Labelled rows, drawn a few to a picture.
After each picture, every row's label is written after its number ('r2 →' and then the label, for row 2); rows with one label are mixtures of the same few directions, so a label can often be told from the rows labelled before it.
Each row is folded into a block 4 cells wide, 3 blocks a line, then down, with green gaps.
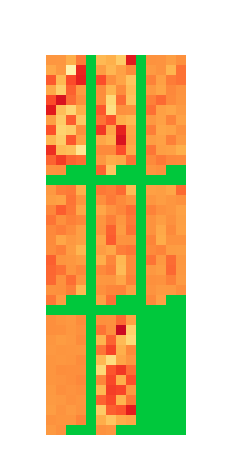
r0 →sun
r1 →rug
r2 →sun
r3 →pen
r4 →rug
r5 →rug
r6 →pen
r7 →sun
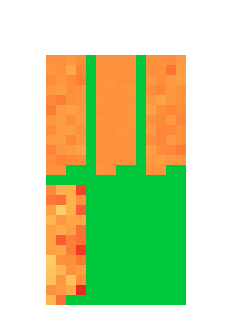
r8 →sun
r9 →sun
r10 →sun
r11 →pen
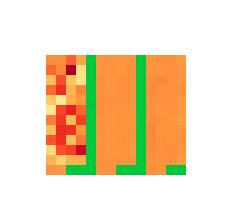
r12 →sun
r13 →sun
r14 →pen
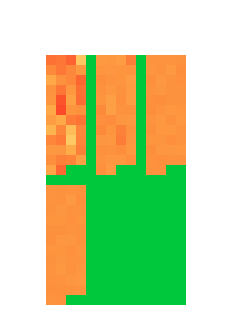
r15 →rug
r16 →rug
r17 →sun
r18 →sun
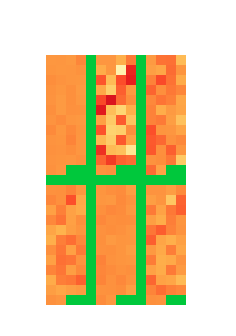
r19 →rug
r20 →sun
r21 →pen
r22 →sun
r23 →pen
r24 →sun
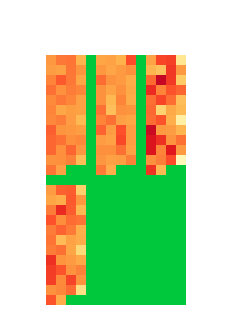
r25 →pen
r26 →rug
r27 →pen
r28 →pen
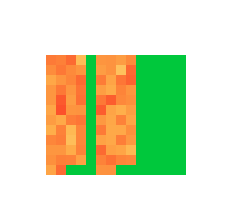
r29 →rug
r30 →sun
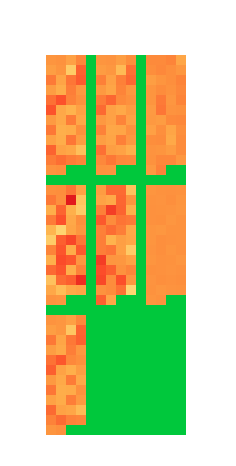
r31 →sun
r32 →sun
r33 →rug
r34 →sun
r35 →pen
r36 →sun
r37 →sun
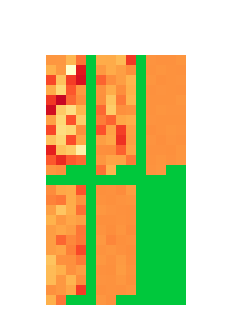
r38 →sun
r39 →rug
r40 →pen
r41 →pen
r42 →rug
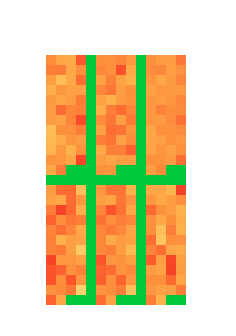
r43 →pen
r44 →sun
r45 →pen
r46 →pen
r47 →pen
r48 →rug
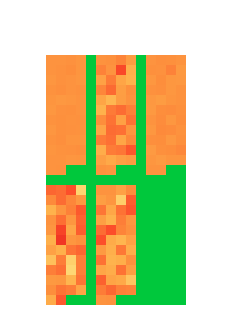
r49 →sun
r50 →sun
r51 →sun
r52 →rug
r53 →sun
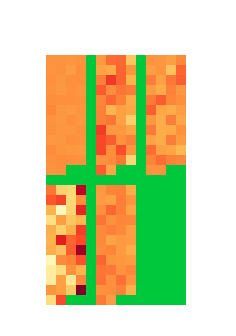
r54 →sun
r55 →pen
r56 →sun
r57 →pen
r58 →pen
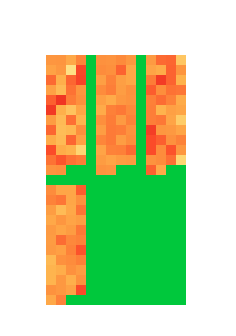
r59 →sun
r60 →sun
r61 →pen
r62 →pen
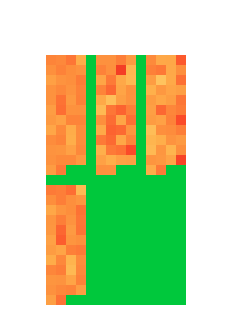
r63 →rug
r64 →sun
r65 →pen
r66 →rug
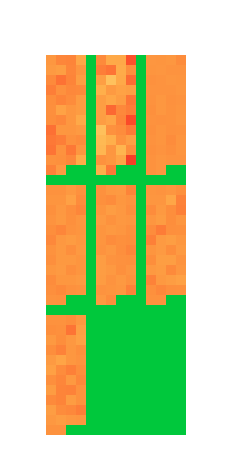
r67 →pen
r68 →pen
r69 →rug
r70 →sun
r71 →pen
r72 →sun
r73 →sun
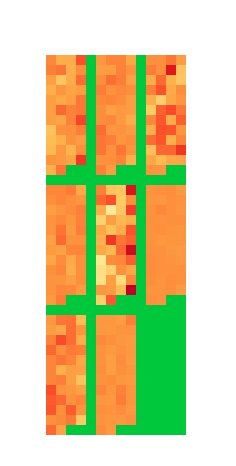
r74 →pen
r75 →pen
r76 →sun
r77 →rug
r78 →pen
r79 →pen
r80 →pen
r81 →rug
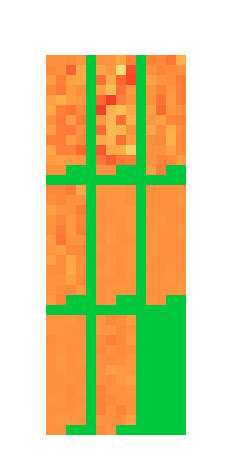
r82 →sun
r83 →sun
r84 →rug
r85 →rug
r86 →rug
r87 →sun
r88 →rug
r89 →pen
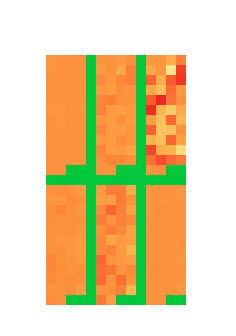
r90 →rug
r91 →sun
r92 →sun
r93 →pen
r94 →pen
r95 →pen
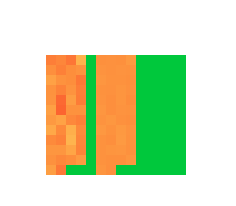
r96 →rug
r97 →rug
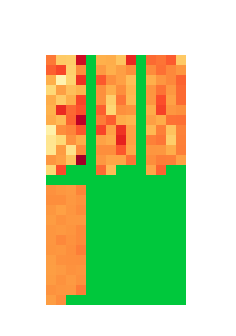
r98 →pen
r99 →rug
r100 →rug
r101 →pen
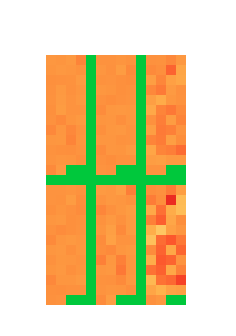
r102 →rug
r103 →sun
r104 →sun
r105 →sun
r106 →rug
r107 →sun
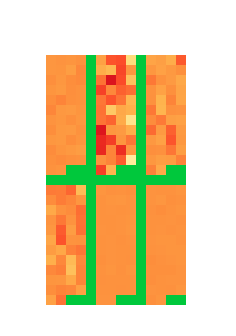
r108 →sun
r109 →pen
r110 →rug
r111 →rug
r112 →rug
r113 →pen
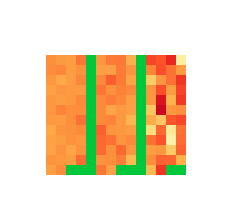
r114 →pen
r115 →pen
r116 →rug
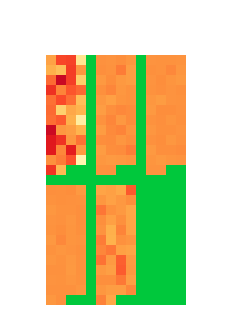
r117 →pen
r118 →sun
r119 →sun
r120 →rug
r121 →rug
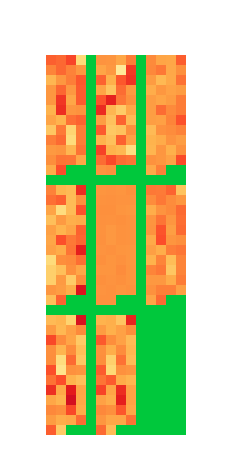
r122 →rug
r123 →sun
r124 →pen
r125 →pen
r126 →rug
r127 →rug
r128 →rug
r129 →rug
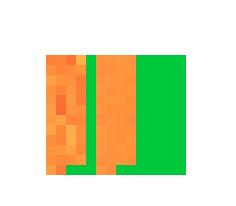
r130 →rug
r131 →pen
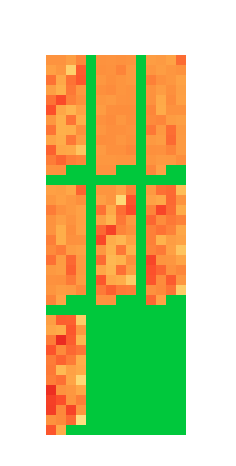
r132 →sun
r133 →sun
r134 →rug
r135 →rug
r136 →sun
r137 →pen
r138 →pen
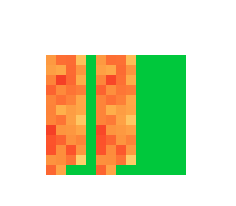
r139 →pen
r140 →pen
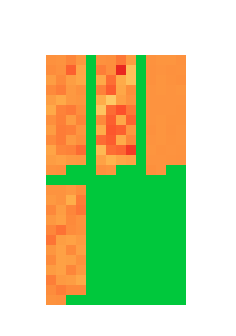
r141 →sun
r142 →sun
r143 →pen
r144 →sun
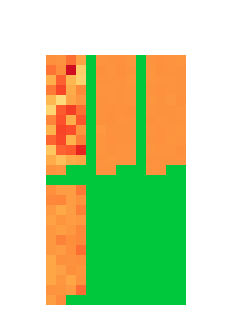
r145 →sun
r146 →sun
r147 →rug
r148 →pen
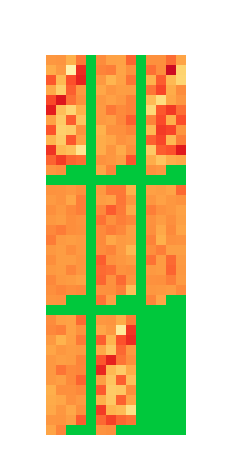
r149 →sun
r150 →pen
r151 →sun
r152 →sun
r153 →pen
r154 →rug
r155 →pen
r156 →sun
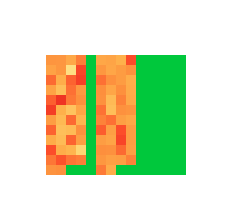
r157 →sun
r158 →rug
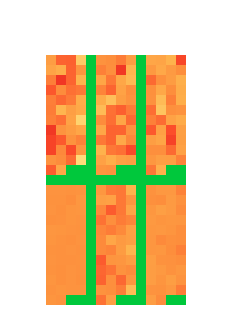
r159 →pen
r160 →sun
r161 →rug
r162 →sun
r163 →pen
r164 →pen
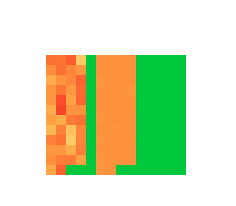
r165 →rug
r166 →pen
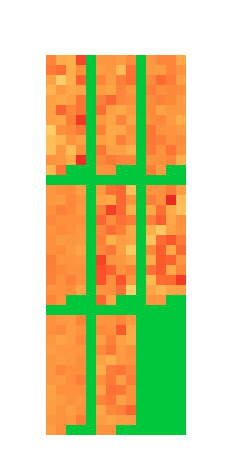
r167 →pen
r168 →sun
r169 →pen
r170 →pen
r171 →pen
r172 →sun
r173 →pen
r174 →sun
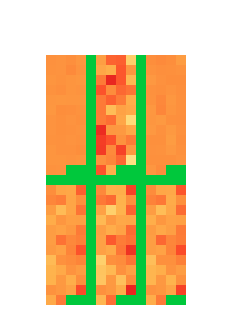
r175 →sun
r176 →pen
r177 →rug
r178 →pen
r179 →pen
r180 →pen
